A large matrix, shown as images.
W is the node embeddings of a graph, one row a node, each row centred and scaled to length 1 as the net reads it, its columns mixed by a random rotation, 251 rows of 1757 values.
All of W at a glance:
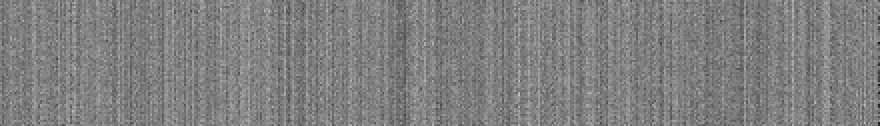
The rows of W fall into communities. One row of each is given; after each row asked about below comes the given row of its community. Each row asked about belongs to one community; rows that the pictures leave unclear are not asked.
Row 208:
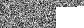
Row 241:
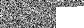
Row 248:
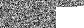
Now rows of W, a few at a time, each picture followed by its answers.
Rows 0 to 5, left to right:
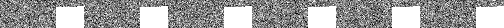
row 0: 241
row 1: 248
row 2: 241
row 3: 241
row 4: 248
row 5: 241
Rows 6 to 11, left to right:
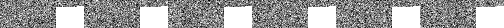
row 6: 208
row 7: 241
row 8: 241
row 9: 241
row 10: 241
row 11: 248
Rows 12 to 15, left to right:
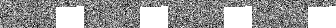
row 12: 248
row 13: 208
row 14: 248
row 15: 241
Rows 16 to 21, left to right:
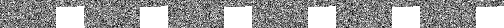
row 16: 241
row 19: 241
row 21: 241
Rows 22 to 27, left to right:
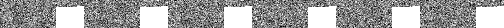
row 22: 208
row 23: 241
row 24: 241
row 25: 248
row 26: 248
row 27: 241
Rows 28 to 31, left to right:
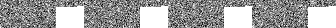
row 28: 248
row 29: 241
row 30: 248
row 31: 248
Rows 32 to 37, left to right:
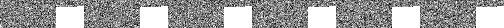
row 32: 248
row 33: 208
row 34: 241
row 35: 208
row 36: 241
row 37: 241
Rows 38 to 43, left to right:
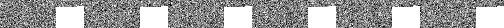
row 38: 248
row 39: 208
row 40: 208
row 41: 248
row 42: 208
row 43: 208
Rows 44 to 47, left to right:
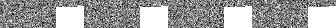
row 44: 208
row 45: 208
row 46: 208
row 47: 241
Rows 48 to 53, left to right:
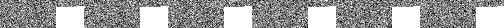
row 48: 248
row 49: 248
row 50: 248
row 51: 241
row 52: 241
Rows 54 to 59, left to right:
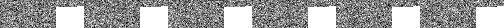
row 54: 208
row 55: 208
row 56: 241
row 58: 208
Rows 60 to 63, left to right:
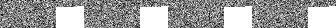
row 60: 248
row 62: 208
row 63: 248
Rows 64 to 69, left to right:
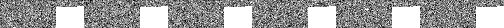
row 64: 208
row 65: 241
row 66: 241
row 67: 248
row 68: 208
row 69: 208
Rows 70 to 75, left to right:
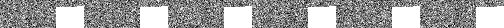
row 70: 241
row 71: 241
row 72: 248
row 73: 248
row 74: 241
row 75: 248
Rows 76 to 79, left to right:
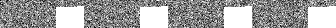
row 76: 241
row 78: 241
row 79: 248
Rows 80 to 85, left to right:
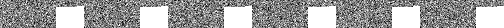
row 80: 248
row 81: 248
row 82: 241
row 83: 241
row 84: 208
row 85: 241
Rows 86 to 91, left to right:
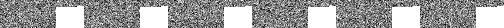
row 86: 208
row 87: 208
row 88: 241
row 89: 208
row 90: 241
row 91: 208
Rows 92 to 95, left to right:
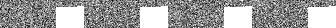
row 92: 248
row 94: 241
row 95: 248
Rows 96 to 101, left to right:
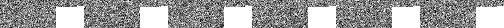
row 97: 248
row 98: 208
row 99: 248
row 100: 248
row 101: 241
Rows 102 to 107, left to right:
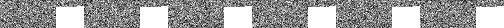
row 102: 241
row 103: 208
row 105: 241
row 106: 241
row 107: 241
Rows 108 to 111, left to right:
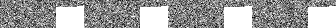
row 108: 241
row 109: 241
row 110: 248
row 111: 248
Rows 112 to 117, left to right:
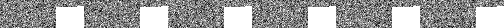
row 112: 208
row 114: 248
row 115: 208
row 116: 208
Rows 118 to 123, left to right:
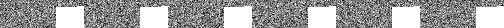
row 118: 208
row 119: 208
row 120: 248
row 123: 241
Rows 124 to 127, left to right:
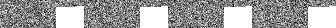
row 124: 248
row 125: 208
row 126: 241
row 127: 208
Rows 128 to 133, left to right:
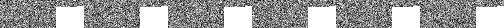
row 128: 241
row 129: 208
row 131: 241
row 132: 208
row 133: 208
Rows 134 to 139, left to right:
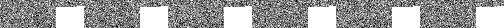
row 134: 248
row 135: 248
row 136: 248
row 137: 241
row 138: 248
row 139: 248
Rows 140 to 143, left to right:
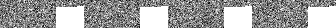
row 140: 208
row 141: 241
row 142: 248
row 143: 208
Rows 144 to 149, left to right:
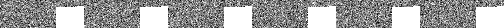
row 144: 248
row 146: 208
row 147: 248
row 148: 208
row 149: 208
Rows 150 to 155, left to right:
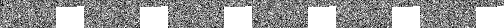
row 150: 208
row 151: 248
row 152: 208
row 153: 241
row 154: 248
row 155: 241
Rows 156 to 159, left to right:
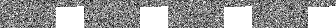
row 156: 248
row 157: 241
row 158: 241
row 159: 208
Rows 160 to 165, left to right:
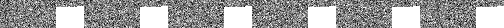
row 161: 241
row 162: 208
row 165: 241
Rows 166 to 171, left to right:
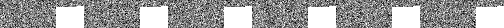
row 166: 241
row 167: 208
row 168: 208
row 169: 208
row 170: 208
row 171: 241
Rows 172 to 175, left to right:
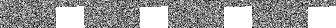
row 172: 248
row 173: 248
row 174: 241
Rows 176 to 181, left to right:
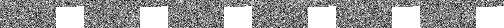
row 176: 248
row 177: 241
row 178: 241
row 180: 248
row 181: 241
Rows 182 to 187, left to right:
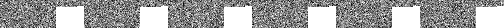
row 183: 208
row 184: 208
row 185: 208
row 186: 208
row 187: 248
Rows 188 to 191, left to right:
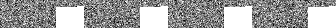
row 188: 208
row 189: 248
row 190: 241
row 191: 248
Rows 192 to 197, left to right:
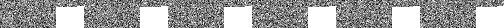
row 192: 208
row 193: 248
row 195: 241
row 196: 241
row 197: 241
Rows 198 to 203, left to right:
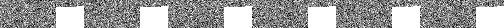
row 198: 248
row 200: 248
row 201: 248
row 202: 241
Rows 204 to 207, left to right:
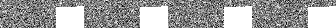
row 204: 248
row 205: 248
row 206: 241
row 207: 248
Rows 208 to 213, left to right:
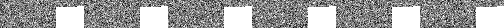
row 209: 208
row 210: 241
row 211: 248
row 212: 208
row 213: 248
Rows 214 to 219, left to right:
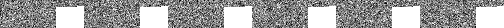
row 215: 208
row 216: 248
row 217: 248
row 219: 241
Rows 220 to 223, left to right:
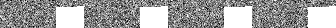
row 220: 241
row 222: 208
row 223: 248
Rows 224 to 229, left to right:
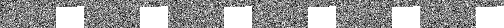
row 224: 208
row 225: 248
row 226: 241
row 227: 208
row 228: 241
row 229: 248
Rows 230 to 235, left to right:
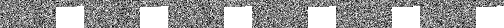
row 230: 248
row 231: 248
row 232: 248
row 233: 208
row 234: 208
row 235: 208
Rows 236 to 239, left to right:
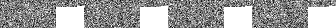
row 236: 208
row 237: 248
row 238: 248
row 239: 248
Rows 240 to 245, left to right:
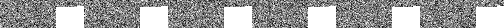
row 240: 248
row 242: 241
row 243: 241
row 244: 208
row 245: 208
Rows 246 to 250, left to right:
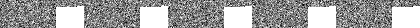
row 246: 208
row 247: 208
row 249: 241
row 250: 208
